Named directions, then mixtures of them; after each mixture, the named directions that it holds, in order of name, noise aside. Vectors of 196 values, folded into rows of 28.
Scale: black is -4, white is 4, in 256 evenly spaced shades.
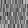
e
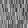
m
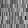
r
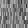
r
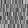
e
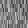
m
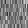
e, r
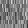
e, m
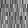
e, r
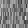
r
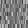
e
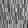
m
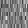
e, r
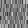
e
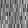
e, r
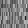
r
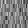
e, r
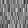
e, m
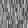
m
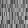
e, r
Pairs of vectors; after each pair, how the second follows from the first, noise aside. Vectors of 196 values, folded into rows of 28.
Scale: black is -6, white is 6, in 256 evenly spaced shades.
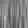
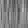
reversed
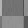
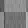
reversed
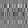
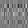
negated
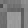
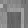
negated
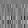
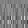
negated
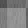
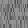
shuffled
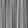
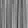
negated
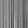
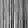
scaled up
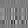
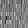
shuffled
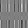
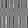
reversed
